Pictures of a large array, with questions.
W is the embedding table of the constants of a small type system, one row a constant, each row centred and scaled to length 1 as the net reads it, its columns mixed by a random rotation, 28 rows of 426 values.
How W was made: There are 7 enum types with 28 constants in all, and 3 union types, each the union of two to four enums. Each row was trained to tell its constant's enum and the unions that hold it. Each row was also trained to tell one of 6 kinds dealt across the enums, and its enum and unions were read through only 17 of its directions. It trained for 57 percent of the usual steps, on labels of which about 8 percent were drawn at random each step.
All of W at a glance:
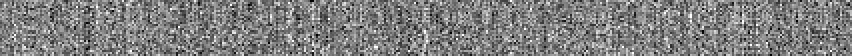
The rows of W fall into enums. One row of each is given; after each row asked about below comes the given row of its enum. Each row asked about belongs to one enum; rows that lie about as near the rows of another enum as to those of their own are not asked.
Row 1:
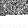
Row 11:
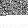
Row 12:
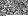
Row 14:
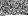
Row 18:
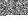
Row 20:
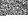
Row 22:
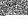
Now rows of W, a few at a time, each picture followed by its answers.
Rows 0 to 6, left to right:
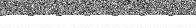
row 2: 1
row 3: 11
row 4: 22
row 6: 18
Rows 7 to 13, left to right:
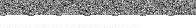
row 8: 18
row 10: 18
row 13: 14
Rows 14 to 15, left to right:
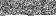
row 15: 22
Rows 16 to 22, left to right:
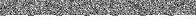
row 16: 22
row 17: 12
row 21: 18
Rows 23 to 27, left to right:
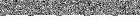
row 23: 22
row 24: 14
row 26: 14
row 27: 14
